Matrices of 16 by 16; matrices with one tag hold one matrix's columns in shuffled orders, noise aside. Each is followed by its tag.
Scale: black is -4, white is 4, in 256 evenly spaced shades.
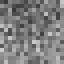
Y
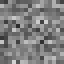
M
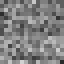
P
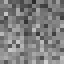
Y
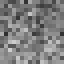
Y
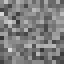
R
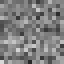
P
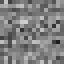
M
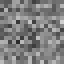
M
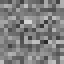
M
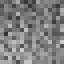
Y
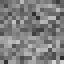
P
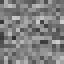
M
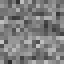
P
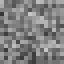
R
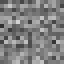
M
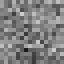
R
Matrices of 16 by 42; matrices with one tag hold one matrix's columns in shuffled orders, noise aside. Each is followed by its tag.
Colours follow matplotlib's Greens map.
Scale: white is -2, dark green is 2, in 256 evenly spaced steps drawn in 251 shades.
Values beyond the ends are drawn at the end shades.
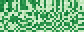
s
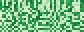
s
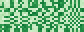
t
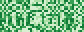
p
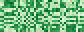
t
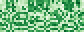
s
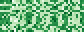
p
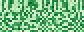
s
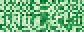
p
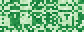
p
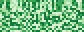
s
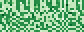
s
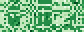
p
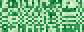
t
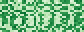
p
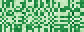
t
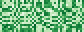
t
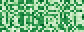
p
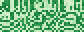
s
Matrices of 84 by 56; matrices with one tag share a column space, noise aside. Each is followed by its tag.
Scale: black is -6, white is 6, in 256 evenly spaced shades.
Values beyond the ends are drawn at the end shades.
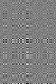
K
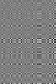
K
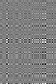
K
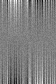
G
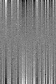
G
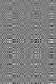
K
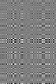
K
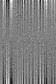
G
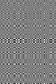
K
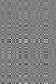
K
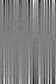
G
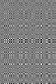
K
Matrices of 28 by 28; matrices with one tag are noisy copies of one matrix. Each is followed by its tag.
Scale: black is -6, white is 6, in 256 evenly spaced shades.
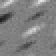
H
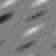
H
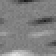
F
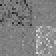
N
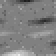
F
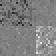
N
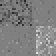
N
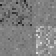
N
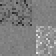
N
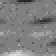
F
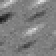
H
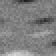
F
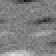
F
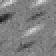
H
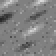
H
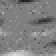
F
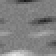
F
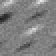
H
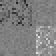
N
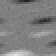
F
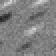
H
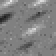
H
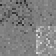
N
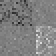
N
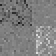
N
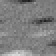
F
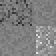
N
